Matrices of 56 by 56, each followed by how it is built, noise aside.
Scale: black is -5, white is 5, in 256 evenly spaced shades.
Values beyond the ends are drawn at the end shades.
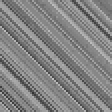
Toeplitz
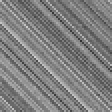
Toeplitz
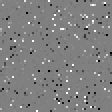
sparse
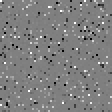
sparse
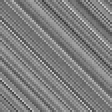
Toeplitz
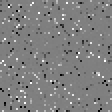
sparse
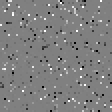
sparse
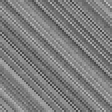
Toeplitz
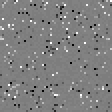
sparse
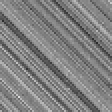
Toeplitz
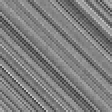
Toeplitz
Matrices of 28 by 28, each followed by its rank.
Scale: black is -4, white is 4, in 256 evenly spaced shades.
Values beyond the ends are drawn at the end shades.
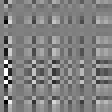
one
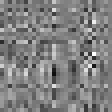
three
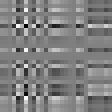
one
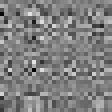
three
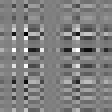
one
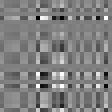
one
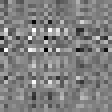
three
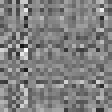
three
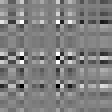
one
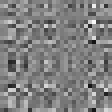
three
